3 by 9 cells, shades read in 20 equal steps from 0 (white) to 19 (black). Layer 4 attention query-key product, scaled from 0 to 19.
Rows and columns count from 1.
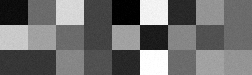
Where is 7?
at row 2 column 2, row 2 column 5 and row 3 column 8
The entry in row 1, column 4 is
14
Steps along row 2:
up up up down up down up down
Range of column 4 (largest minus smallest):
1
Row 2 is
4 7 11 14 7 17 9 13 11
